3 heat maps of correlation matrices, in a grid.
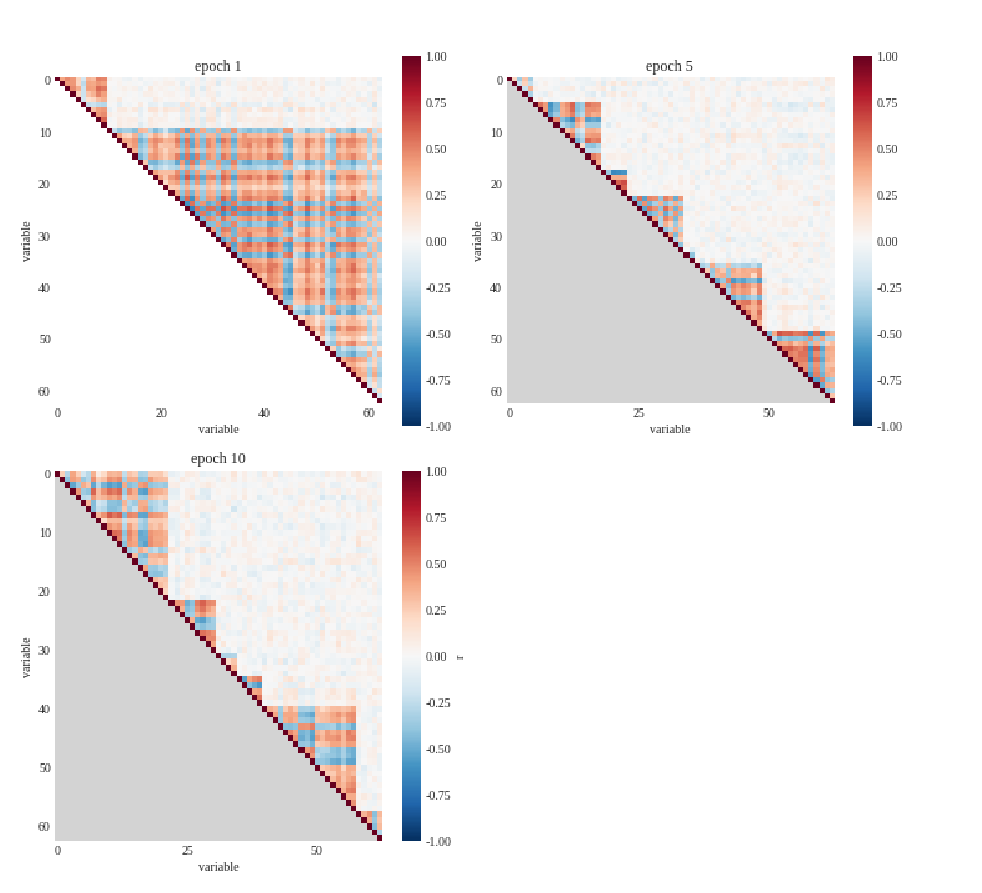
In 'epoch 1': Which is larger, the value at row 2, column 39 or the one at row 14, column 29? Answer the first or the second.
the second
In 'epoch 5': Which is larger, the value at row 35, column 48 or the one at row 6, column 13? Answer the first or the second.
the first
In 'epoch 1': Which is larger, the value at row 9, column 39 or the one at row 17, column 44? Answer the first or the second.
the second
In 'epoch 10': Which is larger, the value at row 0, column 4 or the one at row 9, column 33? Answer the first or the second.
the first
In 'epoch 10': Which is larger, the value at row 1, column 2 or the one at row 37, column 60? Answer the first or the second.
the second
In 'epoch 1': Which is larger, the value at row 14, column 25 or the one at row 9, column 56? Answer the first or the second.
the first
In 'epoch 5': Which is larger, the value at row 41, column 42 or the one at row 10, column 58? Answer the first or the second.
the second
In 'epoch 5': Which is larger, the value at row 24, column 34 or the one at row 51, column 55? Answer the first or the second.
the second
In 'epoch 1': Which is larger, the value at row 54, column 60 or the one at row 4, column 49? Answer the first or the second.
the second
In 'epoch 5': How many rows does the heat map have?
63
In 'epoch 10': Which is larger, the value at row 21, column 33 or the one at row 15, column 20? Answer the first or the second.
the second
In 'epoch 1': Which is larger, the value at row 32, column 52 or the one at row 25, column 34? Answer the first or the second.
the first
